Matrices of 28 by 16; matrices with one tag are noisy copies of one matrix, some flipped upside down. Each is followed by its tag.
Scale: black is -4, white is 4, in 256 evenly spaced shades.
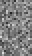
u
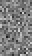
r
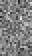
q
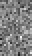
q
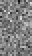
q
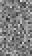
r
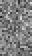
q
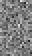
r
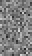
r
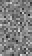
r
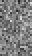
q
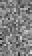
q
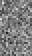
u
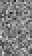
u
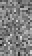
q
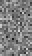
r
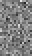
r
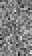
q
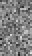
q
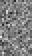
u
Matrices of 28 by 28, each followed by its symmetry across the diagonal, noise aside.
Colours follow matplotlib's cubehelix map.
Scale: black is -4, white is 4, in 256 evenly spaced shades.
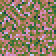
antisymmetric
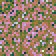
symmetric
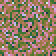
symmetric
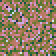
symmetric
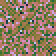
symmetric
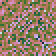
symmetric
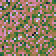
symmetric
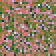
antisymmetric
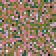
antisymmetric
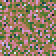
antisymmetric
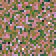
symmetric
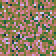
antisymmetric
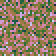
antisymmetric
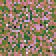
antisymmetric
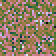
antisymmetric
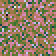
antisymmetric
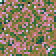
symmetric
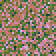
symmetric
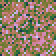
symmetric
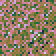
symmetric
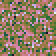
antisymmetric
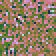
antisymmetric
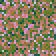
symmetric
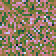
antisymmetric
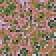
symmetric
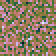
antisymmetric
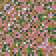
symmetric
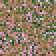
antisymmetric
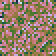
symmetric
